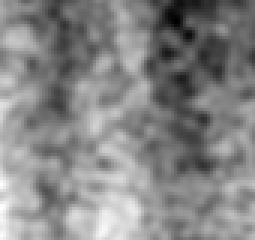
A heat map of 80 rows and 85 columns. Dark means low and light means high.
Ninth with the lowest average: top right. Average level on the scale: 50%. Histogram: bell-shaped. Lone odd cells: none. Stripes: upright, repeating 2 times. Slope: up to the bottom left.
